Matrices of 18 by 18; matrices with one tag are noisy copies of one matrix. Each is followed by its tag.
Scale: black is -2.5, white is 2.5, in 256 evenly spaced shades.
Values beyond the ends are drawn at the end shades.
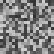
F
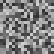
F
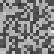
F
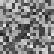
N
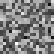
N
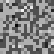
F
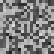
F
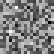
F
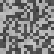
F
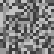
F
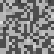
F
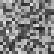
N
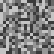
F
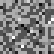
N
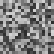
N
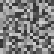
F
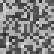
F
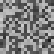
F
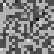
F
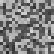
N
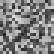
N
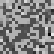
N
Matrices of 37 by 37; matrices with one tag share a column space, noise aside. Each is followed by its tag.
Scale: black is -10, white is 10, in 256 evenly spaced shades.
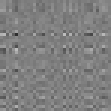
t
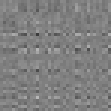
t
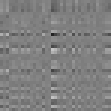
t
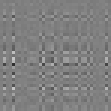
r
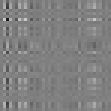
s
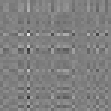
t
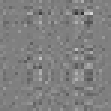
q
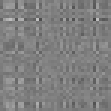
s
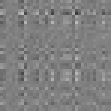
q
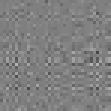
r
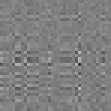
r
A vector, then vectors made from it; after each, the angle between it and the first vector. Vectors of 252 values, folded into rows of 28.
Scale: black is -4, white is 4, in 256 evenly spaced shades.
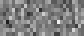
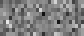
nearly opposite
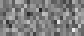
nearly parallel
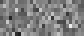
partly opposed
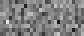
nearly opposite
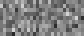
partly aligned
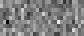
nearly parallel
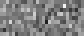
orthogonal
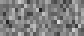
nearly parallel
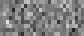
nearly opposite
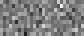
orthogonal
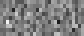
nearly opposite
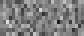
nearly opposite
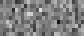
nearly opposite
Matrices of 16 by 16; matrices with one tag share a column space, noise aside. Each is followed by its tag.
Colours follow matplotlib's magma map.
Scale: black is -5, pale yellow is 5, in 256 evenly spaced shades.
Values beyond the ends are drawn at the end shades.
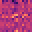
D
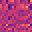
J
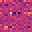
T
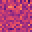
J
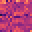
D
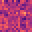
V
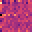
D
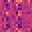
V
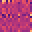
D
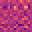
J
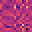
J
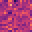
V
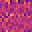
D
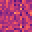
V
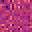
J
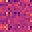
T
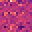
T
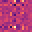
T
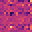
T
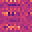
T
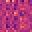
V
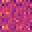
T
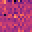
D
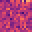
V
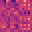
V
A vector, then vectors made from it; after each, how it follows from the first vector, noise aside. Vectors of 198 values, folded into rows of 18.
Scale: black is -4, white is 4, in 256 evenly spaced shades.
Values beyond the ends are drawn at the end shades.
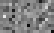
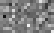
negated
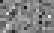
reversed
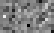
copied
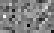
copied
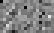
reversed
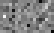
copied
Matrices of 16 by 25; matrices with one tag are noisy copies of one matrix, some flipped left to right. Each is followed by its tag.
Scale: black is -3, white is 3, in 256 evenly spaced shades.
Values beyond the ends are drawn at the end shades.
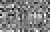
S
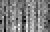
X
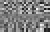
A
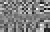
A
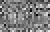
S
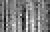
X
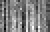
X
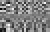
A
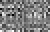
S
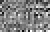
S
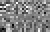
A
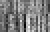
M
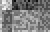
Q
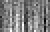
X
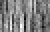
M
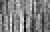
M
